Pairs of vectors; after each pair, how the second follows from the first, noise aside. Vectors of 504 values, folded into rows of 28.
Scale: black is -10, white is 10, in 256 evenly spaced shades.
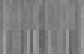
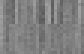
reversed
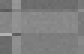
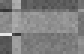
scaled up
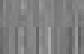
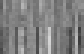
scaled up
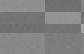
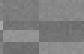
reversed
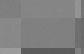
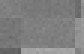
negated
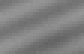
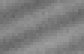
negated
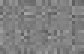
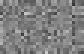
scaled up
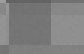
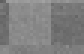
negated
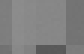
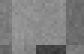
scaled up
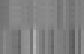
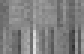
scaled up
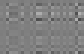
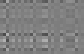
reversed
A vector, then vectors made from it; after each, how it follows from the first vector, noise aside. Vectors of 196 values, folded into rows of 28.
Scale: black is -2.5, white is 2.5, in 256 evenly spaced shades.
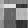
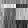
copied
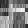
wrapped around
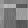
shrunk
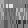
partly zeroed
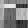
copied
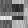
wrapped around
